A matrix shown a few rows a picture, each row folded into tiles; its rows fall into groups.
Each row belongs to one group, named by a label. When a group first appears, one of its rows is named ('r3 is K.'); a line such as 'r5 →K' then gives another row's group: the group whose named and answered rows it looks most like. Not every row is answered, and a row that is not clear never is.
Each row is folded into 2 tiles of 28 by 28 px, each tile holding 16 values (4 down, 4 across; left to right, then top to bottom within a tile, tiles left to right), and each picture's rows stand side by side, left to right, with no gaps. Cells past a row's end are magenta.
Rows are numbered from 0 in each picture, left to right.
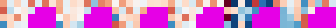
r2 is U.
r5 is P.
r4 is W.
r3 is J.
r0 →J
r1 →J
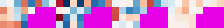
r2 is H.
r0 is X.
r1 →W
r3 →P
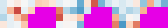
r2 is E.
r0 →P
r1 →H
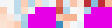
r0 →X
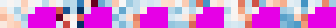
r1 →H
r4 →P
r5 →P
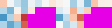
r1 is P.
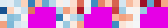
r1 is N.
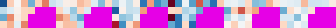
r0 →U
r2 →E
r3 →W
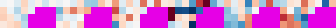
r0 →X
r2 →J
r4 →P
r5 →X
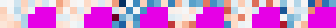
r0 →X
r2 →W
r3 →E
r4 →J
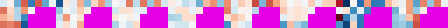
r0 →X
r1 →U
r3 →P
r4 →J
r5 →J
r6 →W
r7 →P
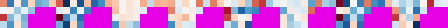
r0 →W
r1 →W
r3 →J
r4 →H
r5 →E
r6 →W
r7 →H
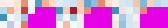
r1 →N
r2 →E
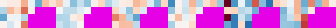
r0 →N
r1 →P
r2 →X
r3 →U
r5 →P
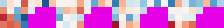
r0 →X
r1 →N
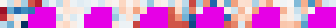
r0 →H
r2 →N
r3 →X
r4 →U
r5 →X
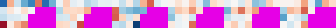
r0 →E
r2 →H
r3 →N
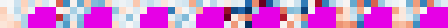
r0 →X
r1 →W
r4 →H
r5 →H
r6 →X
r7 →X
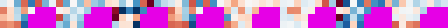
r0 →X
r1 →W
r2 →H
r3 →X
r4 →U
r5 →P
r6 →W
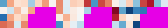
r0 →U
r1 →J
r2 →H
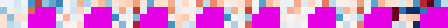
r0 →E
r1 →U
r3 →J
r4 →N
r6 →N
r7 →H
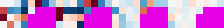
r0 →H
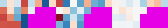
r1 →W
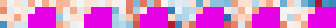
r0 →J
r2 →P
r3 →E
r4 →U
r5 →E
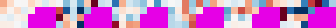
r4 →N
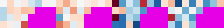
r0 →N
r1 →U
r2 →W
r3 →W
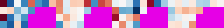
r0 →W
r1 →J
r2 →H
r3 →N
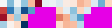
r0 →H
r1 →X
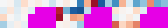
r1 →H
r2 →E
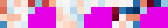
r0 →J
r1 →X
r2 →H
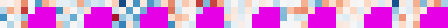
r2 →W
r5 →N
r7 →U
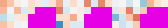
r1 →J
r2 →P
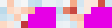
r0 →N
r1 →P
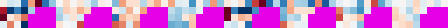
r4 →H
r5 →E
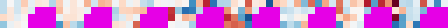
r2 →N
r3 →H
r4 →X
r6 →J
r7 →W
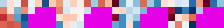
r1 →J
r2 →W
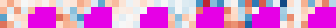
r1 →X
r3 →E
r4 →X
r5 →U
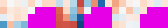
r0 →J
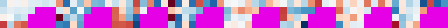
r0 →E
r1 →W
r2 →X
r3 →W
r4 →N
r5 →H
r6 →J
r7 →E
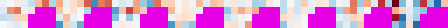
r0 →P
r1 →J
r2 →N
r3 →J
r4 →N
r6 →P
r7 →W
